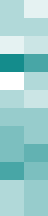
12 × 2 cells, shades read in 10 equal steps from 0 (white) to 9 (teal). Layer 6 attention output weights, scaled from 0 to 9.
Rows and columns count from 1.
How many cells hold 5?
3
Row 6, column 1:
3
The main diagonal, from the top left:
3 3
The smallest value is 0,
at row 5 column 1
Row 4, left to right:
9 7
